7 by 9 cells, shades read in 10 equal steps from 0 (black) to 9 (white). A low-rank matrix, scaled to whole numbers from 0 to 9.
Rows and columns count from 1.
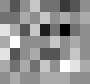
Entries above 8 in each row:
0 0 0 1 0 1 0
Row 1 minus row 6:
-1 -1 -1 3 -3 -1 -7 -5 -1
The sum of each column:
42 35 35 39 33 34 33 38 37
